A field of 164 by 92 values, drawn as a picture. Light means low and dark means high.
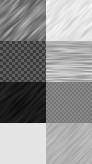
The table splits into 4 rows of 2 panels. Panel 1,1: middling, slanting up to the right. Panel 1,2: very low, slanting up to the right, faint in contrast. Panel 2,1: high, checkered. Panel 2,2: low, streaked across. Panel 3,1: very high, slanting up to the right, faint in contrast. Panel 3,2: middling, checkered, faint in contrast. Panel 4,1: very low, flat. Panel 4,2: low, slanting up to the right, faint in contrast.
